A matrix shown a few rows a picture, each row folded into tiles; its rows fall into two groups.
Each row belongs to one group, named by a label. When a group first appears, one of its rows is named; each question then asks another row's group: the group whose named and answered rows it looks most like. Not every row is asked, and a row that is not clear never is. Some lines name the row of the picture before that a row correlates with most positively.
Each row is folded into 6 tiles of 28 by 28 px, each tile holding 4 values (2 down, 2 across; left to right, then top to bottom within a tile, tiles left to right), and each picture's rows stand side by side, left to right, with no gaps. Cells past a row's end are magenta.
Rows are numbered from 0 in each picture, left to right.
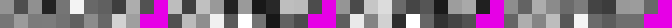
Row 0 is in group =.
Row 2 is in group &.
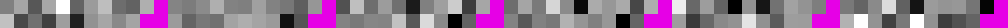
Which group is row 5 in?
&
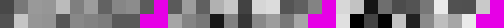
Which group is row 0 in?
&
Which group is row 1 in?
&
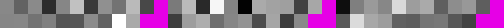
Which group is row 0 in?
=
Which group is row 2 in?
&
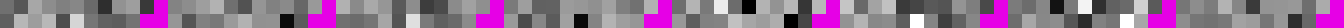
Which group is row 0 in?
&
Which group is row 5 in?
&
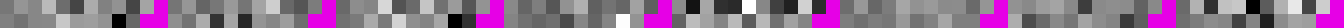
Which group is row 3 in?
=
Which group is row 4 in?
=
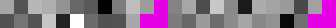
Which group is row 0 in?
&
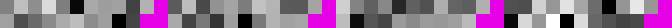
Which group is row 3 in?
&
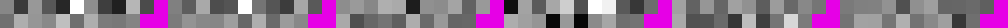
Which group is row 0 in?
=
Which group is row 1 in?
=
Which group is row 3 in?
&
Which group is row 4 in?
=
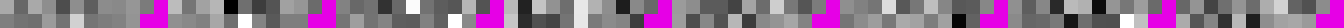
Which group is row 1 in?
&
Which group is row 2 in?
=
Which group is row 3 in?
=
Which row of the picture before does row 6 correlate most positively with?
4
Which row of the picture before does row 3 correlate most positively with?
4
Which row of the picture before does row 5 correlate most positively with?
5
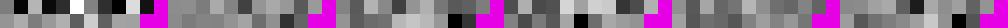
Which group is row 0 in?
=
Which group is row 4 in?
=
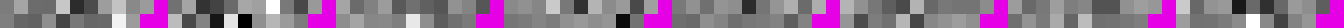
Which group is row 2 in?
&
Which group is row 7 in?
&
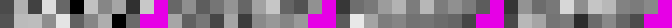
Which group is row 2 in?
&
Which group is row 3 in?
&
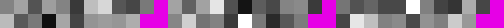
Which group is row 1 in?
&
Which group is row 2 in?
=
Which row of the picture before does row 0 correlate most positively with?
1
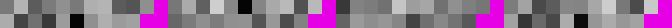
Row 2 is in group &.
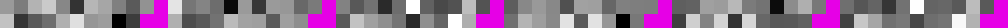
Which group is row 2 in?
=
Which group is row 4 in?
&
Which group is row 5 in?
=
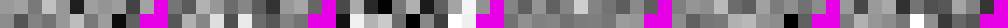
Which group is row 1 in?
&
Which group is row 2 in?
=
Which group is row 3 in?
=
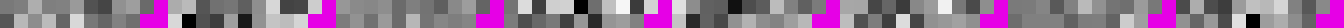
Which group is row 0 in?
&
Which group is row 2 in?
&
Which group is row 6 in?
=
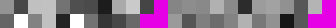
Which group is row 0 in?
&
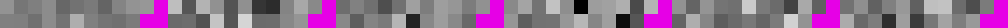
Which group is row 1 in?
&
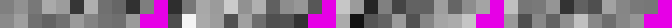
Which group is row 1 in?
&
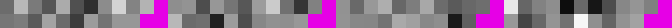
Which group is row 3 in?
&
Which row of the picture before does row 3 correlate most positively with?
3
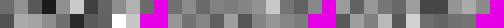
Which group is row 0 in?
=
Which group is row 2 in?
&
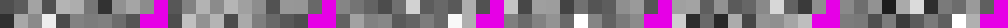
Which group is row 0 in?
&
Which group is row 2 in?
=
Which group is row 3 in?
&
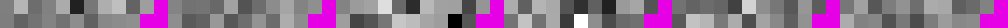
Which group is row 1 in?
=
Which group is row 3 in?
&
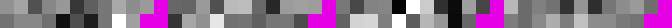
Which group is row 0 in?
=
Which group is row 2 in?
=
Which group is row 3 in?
&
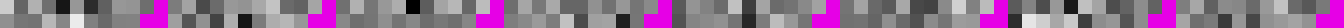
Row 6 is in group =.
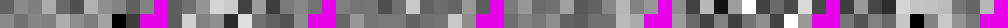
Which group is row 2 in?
=
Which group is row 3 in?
=
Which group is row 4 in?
=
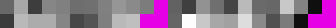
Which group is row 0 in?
=
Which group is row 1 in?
&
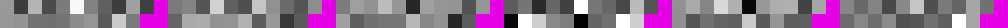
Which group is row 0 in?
=
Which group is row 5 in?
=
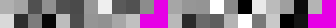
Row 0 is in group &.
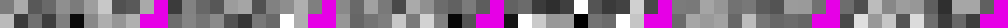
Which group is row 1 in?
=
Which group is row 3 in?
=
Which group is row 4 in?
&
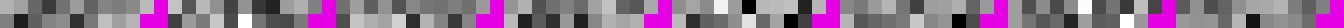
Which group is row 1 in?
&
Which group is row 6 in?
=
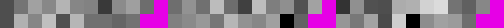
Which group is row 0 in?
&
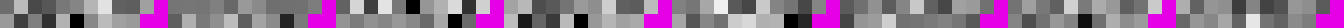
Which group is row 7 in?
&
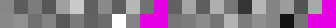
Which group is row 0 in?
=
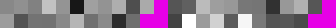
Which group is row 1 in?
&
